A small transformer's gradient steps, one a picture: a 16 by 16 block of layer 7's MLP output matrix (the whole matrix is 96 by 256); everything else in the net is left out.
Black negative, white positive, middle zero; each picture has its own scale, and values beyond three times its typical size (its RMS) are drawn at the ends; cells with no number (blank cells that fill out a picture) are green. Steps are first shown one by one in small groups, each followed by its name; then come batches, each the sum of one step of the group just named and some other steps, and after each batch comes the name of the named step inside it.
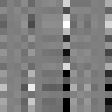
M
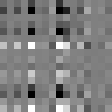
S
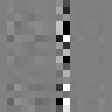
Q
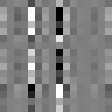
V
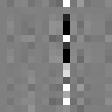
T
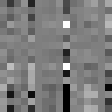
M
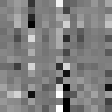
M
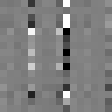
M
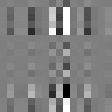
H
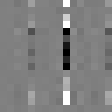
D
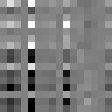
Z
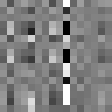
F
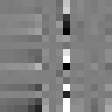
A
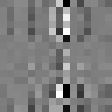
H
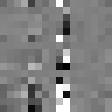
A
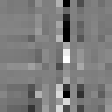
A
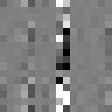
D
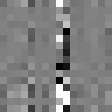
D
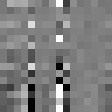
Z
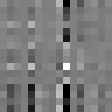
Z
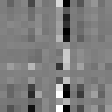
A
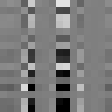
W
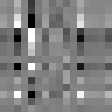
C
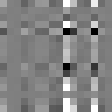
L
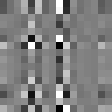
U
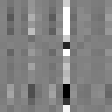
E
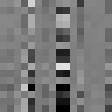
W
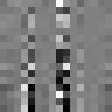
W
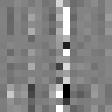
E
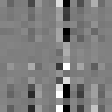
L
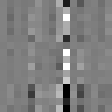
E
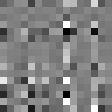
L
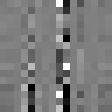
W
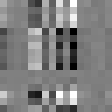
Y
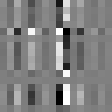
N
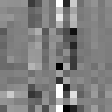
Y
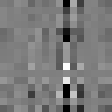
Y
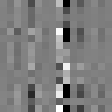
N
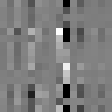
N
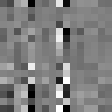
N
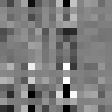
Y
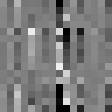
N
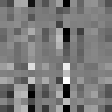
N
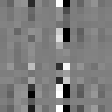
N
